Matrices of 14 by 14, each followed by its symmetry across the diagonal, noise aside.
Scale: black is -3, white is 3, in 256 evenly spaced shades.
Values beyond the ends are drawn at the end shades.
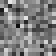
antisymmetric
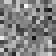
neither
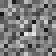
symmetric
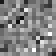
symmetric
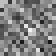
symmetric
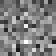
neither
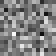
neither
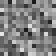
antisymmetric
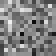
symmetric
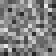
symmetric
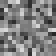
antisymmetric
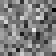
neither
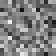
antisymmetric
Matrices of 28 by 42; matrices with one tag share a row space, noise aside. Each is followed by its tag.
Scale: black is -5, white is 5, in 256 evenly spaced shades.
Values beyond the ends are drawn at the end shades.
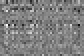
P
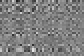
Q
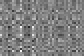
Q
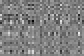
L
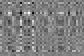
Q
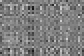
L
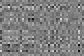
L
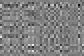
L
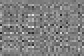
L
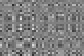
Q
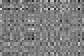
L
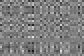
L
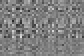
Q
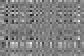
P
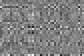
L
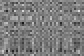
P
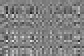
P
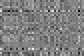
L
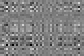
P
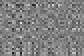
Q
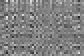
P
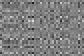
L
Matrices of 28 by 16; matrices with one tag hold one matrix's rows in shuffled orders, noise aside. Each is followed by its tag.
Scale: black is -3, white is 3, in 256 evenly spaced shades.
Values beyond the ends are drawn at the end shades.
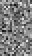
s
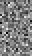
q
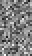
s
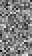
q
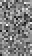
q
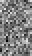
q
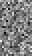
s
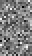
q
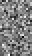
s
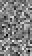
s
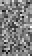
s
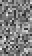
q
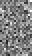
q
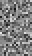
q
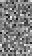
q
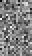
q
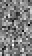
s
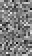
q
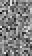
q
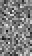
s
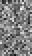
s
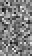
s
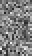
q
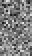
s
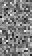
q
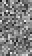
q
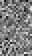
q
